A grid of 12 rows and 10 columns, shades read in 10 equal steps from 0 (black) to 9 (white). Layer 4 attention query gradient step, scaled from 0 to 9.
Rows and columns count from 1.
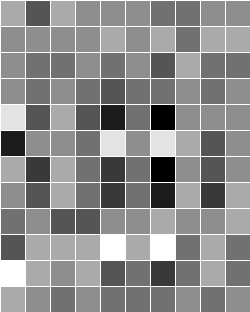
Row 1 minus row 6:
5 -2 1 1 -3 0 -4 -2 2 0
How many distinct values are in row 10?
4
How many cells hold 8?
3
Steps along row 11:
down down up down up down up up down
